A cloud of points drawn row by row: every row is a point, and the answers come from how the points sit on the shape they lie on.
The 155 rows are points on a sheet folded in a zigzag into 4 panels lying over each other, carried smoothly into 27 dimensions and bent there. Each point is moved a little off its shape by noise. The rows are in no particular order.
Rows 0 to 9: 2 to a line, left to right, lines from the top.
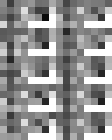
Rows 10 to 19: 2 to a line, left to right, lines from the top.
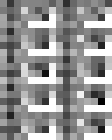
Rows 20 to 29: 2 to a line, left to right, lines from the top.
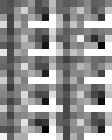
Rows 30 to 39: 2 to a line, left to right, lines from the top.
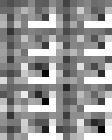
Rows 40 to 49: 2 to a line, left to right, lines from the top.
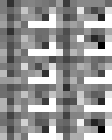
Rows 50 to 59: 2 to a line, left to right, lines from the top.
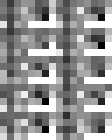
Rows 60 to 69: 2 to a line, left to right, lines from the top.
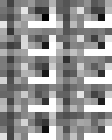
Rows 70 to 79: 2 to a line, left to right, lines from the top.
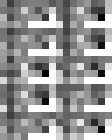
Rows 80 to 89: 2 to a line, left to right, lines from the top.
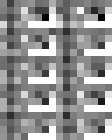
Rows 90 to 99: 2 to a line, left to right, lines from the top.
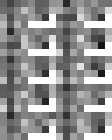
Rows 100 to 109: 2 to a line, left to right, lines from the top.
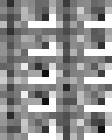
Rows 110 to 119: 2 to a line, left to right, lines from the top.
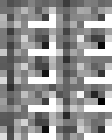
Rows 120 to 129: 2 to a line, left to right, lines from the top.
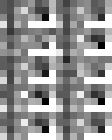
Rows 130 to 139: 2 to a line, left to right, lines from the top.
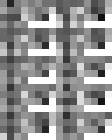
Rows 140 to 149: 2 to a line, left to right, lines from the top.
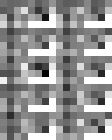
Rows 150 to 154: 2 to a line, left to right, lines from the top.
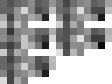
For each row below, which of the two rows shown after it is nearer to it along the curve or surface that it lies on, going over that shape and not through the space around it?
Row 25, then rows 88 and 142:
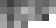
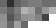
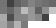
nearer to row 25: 88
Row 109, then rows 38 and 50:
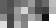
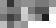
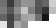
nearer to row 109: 50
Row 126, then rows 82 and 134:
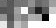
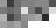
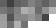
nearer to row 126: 82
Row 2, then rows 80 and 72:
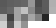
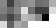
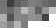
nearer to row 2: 72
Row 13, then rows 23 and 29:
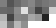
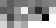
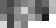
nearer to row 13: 23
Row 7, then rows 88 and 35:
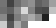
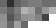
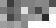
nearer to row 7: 88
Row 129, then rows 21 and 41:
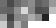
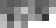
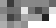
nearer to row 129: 21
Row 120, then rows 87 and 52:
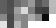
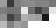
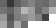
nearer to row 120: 52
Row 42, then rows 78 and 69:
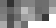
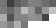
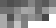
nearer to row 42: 69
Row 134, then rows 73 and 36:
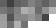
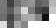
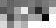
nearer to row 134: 73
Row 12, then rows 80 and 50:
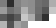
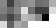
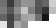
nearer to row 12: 50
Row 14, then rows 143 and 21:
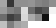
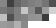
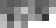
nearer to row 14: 143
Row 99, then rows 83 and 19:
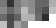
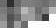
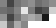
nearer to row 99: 83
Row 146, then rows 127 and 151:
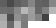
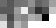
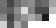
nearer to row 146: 151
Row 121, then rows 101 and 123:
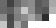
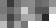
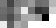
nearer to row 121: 101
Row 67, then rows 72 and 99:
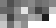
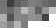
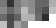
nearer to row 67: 72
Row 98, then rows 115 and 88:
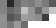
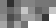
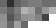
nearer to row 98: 115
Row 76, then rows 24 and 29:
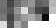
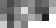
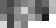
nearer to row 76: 24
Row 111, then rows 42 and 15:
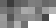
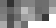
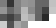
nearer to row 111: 42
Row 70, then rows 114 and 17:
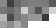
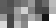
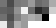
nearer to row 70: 17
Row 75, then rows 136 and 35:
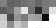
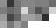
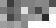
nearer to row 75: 35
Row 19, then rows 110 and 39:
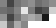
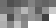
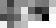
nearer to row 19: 39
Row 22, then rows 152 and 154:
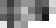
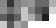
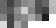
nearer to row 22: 154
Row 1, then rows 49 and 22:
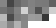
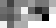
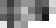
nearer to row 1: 49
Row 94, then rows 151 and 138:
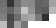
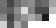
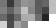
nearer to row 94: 138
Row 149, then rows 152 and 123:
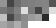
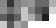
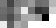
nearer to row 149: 123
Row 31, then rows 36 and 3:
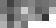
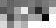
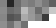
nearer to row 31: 3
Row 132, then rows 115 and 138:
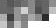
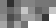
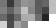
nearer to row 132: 115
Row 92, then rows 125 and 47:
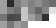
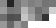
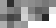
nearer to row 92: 47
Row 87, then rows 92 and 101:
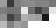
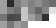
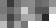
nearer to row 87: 92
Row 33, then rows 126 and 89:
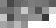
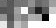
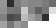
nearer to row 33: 89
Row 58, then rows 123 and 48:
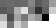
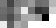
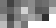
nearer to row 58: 123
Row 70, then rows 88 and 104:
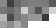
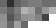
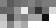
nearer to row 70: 104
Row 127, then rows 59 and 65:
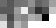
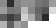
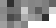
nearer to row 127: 65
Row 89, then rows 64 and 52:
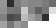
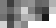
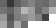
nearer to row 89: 64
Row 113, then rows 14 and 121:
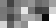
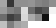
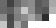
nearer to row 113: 14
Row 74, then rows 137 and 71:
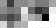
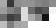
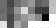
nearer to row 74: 137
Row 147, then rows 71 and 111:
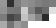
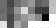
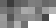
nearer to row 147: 71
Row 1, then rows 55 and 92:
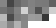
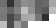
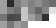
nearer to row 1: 92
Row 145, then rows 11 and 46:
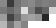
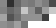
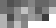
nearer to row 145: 11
